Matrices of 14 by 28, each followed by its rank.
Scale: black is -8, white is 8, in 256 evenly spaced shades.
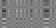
one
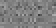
three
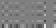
one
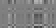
one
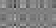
one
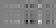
one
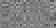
three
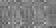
three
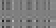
one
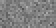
full rank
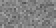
full rank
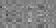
three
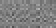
three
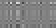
one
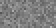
full rank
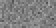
full rank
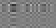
one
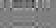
one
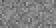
full rank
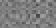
three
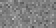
full rank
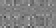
three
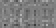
three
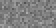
full rank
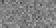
full rank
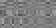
three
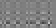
one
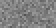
full rank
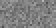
full rank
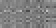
three
